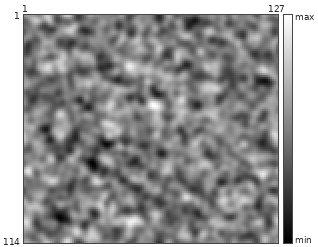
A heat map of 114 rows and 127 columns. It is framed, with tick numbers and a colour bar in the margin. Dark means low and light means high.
Mirror symmetry: none. Histogram: bell-shaped. Seam: none. Stripes: none. Grain: blotchy. Odd rows or columns: none. Average level on the scale: 50%.
